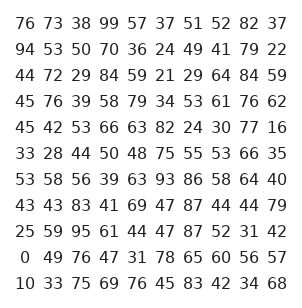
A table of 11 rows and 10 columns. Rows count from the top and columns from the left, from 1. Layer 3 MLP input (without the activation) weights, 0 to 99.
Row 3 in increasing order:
21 29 29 44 59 59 64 72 84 84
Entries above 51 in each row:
6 4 6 7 5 4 8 4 5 6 5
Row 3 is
44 72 29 84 59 21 29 64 84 59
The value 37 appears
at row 1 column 6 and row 1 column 10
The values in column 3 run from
29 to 95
